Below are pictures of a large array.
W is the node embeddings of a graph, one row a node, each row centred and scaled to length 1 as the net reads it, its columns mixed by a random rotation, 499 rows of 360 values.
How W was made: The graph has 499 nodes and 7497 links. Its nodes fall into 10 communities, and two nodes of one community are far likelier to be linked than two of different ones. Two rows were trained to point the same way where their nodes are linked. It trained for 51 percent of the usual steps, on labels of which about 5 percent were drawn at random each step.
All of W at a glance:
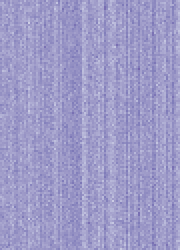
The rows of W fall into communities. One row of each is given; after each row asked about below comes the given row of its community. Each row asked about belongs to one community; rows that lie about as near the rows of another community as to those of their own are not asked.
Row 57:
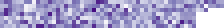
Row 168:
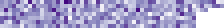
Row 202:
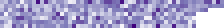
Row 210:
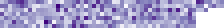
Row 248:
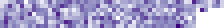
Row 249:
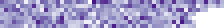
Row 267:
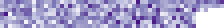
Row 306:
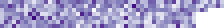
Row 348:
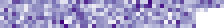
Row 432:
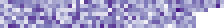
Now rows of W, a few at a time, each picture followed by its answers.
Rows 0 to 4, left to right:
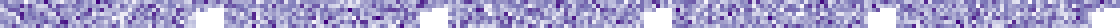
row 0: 248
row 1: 267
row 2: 306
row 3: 168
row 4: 57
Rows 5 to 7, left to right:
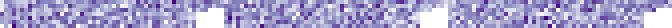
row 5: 267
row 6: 249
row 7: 202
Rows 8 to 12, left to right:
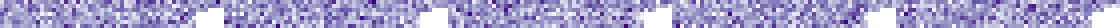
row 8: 168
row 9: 168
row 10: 248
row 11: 306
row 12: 249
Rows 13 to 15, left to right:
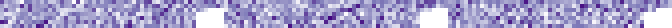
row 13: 202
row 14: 267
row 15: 306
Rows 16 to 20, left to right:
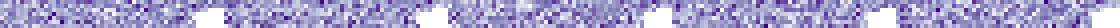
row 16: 306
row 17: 249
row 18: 249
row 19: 202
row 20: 348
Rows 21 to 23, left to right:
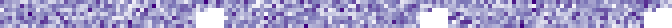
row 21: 248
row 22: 306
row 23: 432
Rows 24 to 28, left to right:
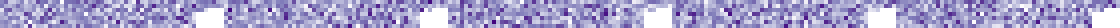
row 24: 57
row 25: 249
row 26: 348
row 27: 248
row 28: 57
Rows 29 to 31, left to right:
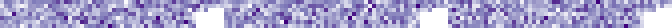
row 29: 267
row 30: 306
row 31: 202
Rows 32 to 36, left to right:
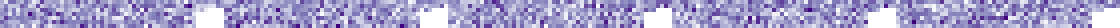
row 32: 348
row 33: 348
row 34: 202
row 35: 202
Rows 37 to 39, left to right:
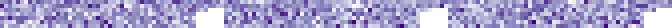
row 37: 168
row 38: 248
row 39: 57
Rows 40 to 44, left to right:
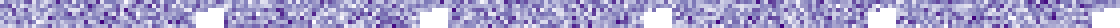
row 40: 267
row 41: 248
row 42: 306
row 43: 210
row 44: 210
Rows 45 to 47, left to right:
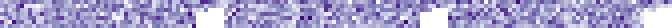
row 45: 210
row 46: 210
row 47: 248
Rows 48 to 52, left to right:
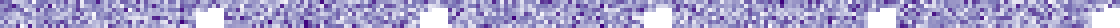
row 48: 57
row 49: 348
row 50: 249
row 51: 202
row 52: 248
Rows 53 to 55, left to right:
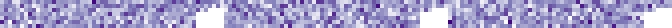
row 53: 249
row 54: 248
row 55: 306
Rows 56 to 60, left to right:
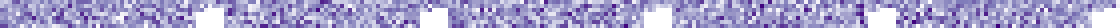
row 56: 348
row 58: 348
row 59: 57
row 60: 306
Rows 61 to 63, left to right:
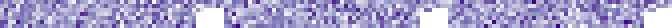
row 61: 348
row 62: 432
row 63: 210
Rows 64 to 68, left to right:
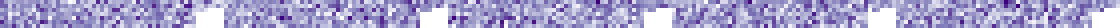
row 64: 348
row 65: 432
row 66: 168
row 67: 306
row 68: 432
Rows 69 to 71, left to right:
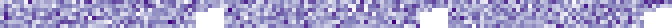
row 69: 306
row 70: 57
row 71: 249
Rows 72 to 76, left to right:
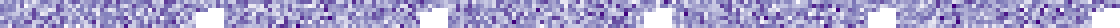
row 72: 306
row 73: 210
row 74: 248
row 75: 267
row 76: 57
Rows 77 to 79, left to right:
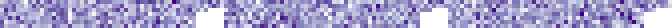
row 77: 168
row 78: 249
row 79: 267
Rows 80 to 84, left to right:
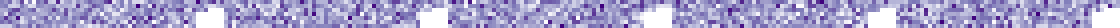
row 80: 249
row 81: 306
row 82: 249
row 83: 168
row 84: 210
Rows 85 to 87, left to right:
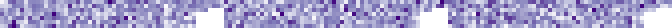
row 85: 432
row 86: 248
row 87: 249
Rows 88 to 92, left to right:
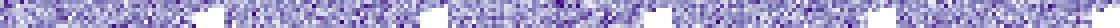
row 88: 249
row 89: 267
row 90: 432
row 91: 248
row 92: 249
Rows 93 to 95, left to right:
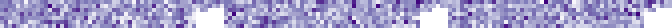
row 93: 248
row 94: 249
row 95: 210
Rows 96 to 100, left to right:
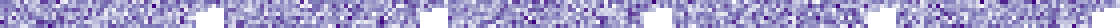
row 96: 249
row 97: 432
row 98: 57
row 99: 267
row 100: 432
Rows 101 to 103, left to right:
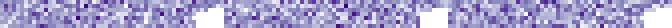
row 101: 202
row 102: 432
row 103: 248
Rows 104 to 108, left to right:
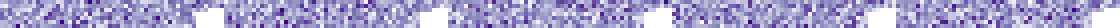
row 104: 57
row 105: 306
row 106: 202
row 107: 348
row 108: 248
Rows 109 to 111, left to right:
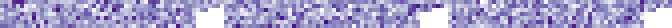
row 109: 210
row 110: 432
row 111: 306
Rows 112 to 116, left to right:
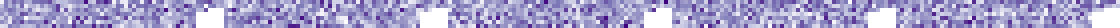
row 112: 210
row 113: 348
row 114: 267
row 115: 202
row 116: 202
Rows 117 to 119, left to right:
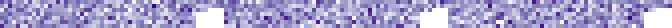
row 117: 57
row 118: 249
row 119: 57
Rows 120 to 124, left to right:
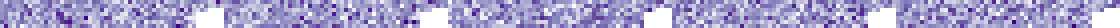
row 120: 248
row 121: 57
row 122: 267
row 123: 168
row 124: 248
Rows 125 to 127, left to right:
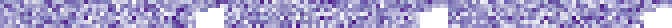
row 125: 248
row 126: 202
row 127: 249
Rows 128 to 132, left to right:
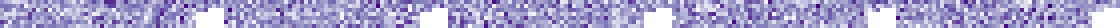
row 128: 202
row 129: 168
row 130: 168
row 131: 210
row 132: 57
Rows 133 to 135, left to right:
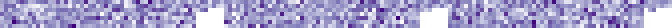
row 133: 210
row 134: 202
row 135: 248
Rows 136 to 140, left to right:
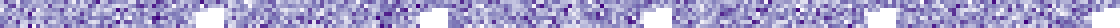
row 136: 267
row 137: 202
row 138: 210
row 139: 57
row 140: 248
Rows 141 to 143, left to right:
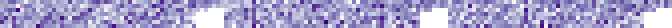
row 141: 249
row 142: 267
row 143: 202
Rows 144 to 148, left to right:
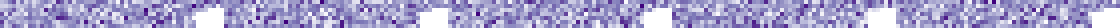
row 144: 249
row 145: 57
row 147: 348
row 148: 57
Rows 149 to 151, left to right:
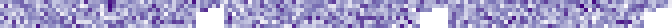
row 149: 432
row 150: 267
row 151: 306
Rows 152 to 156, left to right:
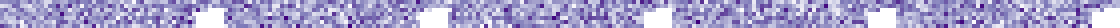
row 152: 57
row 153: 249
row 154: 267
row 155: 57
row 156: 57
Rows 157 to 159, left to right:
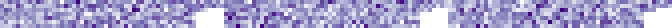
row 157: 57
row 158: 249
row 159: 267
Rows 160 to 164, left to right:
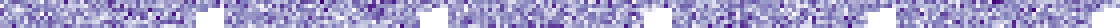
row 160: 432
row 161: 210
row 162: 348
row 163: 248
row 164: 57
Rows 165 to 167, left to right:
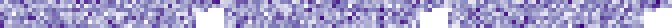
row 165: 432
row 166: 432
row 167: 202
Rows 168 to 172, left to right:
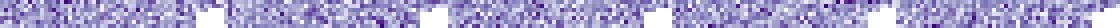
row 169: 267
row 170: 432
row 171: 249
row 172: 202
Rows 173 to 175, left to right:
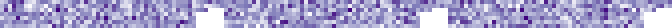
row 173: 210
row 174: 57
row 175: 210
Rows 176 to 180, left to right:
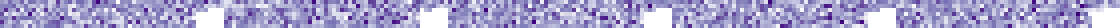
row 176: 249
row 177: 306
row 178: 57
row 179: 57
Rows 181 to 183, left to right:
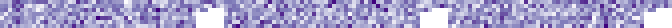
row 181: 210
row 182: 168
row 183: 202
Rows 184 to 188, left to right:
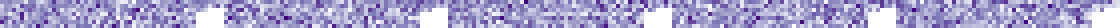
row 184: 248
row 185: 249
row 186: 168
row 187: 210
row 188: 249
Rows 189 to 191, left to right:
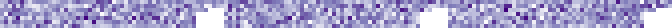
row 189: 210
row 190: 249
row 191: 210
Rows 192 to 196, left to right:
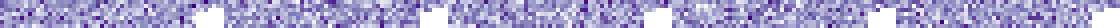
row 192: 249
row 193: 432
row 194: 202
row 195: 210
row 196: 168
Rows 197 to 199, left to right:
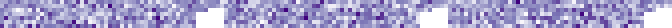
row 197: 432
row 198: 267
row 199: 267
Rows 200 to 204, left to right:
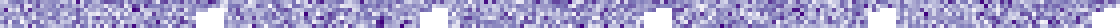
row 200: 202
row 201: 267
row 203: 57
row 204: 267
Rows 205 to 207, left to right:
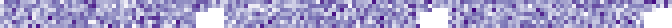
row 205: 267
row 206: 210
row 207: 348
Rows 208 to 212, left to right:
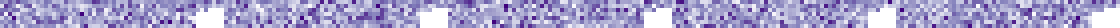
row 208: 249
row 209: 210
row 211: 249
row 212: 267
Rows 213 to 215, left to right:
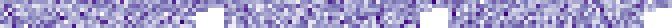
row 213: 249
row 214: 210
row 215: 306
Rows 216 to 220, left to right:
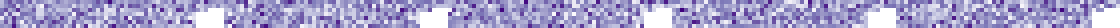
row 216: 249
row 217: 202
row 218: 348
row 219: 57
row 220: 210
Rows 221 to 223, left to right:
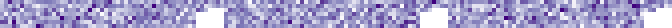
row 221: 249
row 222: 57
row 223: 210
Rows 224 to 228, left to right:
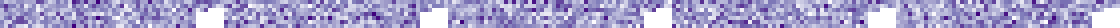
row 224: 210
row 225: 210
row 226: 432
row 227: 57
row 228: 267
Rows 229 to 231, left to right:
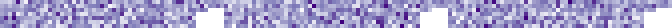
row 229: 168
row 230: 267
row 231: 202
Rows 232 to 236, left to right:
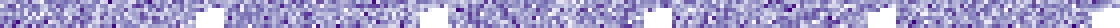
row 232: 168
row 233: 348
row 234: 248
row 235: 432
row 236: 348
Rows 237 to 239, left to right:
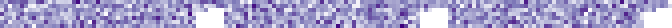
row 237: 210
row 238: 248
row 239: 306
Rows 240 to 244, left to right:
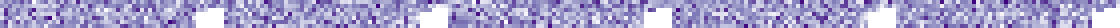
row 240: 306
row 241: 249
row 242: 306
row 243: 348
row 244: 432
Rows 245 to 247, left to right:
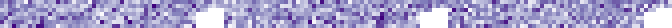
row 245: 249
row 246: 267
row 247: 249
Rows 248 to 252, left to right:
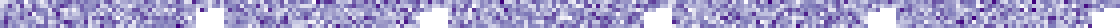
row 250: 267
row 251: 267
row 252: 57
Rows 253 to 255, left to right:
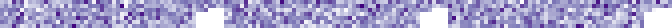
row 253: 210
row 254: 249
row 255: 348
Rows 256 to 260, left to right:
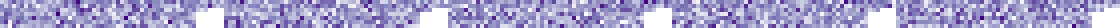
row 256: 306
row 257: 168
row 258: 249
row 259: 168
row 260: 210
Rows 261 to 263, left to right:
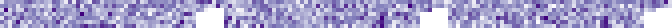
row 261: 348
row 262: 432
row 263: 267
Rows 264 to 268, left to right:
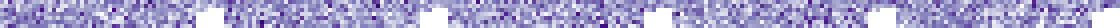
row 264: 348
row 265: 168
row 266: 168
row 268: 202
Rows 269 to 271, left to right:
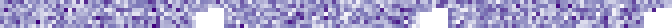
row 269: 168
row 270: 248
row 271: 432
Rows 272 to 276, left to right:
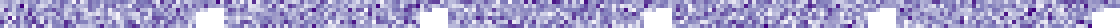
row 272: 202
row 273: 57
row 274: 432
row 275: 348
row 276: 57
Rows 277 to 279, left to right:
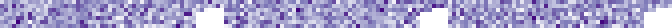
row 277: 348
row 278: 168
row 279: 267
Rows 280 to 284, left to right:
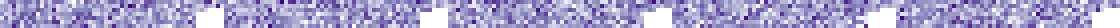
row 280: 348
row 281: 432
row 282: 57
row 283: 249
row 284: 348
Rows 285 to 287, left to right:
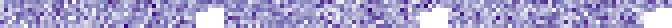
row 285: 202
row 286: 249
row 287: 267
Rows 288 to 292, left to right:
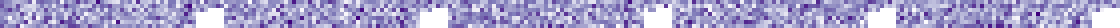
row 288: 57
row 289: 248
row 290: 348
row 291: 306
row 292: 348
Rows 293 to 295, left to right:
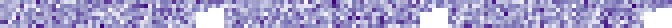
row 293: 202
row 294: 432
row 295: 202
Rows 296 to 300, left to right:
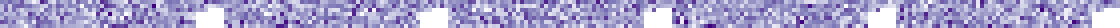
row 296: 249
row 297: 306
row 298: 210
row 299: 249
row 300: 348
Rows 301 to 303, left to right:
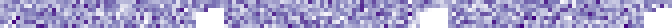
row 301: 202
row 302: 348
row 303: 210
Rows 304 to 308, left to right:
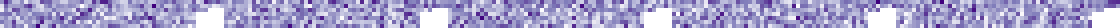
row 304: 249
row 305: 432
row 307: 249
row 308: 202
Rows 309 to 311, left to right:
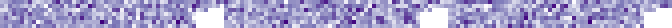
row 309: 267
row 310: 57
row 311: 210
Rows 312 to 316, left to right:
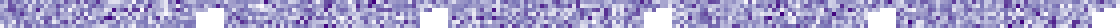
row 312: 57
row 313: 210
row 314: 432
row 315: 202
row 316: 432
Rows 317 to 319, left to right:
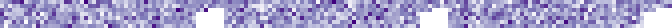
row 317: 432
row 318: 210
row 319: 57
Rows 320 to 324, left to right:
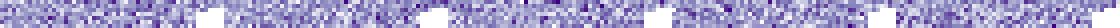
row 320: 267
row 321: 202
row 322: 202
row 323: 248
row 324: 432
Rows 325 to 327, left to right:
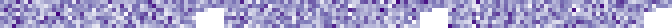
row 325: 168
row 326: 168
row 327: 57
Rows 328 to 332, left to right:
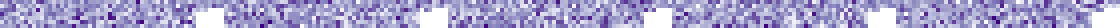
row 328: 57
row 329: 248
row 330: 432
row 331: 348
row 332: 267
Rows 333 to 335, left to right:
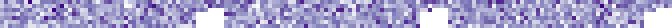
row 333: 168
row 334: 210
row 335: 168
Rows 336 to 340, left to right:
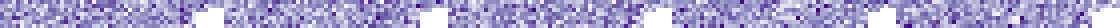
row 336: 57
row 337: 202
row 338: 57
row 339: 249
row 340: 348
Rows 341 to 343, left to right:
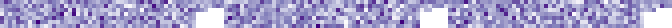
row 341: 168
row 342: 348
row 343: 168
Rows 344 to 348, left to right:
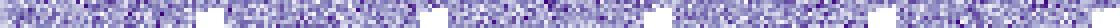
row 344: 202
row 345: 210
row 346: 210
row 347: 348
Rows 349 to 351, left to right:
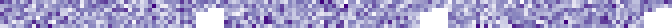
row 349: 57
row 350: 248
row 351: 267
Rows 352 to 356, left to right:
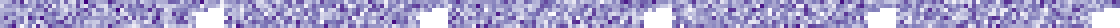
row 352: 432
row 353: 306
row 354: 249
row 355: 306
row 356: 202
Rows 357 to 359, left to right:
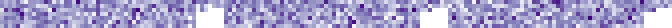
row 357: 248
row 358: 249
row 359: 432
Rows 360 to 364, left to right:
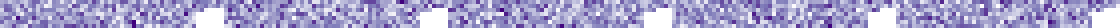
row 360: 348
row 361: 168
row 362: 168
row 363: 267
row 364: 432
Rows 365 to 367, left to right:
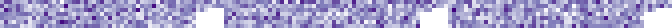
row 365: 57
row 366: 432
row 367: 306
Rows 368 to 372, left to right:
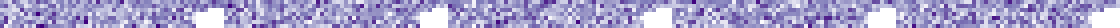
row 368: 202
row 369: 249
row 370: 249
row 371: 267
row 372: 202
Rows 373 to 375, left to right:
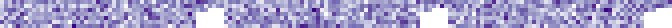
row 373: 210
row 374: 348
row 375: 202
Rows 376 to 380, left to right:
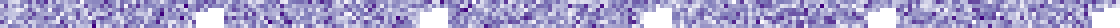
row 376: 202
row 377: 248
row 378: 249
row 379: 267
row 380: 210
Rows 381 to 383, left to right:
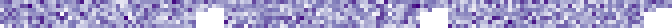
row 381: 249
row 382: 432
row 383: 57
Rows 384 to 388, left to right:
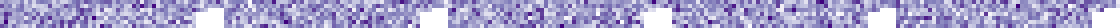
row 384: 306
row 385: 57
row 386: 348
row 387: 168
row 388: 432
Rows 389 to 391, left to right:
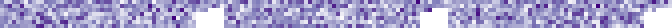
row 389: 248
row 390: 432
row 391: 267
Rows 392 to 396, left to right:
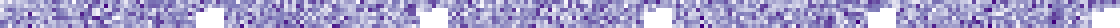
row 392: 267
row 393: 57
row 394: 249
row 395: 267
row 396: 202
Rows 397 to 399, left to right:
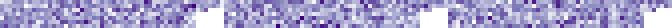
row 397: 306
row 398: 168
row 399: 432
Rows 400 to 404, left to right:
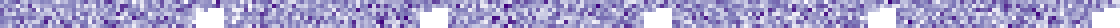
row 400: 248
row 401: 202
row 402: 248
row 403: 248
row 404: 432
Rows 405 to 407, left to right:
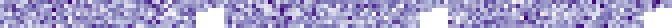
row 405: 168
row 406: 306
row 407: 202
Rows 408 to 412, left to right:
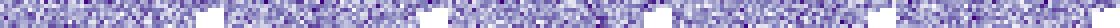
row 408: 432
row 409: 57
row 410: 267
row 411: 306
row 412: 210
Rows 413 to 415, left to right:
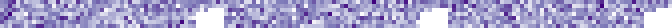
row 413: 249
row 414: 168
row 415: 168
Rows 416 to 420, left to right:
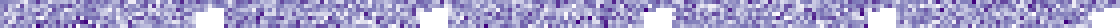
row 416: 202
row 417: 432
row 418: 202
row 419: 210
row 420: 306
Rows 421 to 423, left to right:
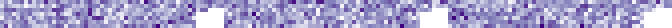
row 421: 306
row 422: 248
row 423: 348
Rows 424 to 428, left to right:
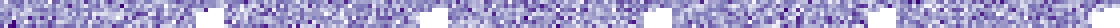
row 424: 432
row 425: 202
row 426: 57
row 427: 57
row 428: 210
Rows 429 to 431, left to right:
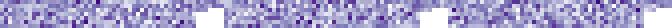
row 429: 57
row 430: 432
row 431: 168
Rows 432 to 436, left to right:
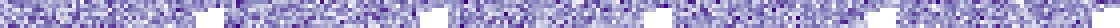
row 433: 210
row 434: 168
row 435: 306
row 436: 210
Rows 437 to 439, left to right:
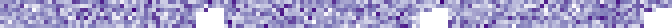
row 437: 210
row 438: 248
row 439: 210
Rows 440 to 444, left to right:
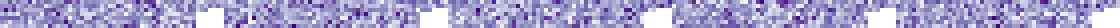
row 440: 168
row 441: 432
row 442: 202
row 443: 432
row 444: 168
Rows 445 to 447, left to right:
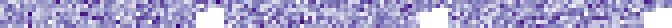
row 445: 267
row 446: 202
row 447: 267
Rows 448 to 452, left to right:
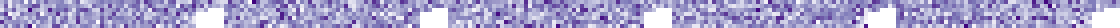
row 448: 306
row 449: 168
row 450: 57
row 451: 210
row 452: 168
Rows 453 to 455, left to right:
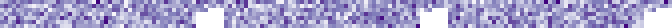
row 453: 210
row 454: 210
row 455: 248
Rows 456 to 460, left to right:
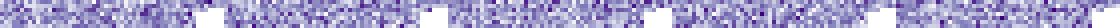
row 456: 210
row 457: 267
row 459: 306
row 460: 210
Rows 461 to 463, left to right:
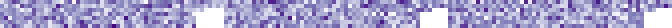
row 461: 348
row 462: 168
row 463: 168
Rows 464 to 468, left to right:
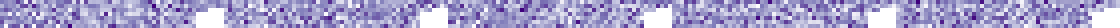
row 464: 168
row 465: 210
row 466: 249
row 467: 210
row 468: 210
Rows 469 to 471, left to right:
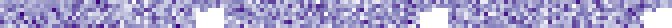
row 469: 248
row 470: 57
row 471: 306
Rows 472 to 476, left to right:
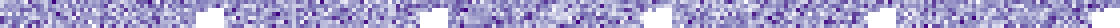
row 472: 168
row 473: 57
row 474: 249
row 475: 267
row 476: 202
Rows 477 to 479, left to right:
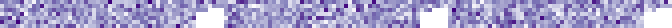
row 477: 168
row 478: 210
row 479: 306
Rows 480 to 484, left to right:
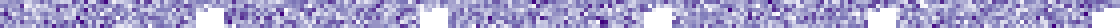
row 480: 210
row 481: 248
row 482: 267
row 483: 210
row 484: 210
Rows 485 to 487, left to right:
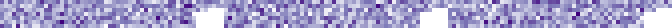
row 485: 57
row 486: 168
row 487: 306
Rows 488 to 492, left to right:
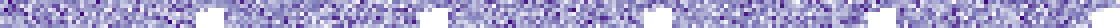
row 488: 57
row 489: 57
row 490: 57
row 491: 306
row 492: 306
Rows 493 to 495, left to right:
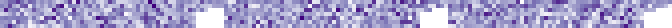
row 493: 168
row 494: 210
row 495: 202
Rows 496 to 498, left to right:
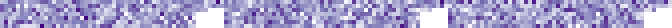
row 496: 306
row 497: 248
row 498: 432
